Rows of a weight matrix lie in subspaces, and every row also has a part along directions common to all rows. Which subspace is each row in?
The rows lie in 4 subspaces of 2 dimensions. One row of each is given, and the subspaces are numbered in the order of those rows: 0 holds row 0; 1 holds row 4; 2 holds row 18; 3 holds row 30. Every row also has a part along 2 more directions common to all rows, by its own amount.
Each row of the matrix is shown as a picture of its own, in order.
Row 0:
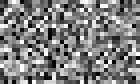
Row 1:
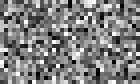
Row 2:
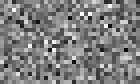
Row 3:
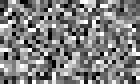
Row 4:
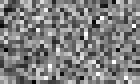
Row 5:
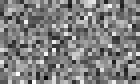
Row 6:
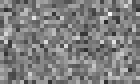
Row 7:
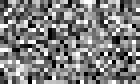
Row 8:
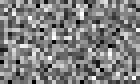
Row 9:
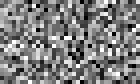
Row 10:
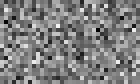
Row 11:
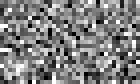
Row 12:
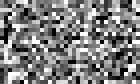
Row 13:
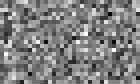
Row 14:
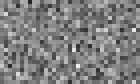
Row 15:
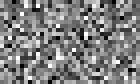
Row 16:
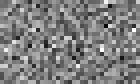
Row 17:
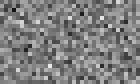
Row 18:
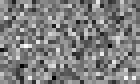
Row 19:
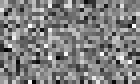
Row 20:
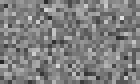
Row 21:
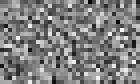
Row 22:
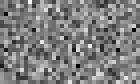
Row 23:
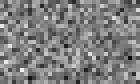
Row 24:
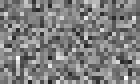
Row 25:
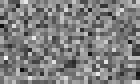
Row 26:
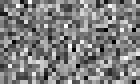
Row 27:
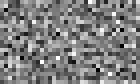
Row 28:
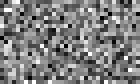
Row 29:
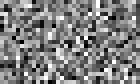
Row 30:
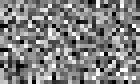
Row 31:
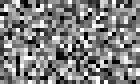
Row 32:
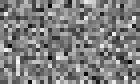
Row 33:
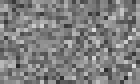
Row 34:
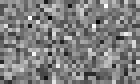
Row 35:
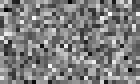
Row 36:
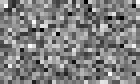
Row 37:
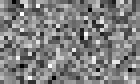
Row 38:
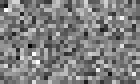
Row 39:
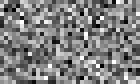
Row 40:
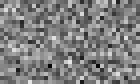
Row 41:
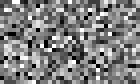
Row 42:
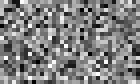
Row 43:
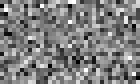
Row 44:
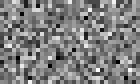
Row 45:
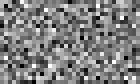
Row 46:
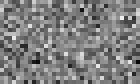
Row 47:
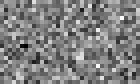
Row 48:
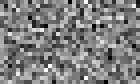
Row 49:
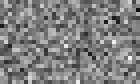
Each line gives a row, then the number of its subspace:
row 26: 1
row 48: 3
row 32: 2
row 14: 1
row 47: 2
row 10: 2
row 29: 2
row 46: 2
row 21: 3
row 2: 1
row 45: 3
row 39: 1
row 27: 3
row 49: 0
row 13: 0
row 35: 0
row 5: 1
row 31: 2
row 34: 3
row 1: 1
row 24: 2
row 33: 2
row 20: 3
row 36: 3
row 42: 0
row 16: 1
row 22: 1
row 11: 3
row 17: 1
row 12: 0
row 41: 1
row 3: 0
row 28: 0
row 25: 0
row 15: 2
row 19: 2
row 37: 2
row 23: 0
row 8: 3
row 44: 2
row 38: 3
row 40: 1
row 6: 0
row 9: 1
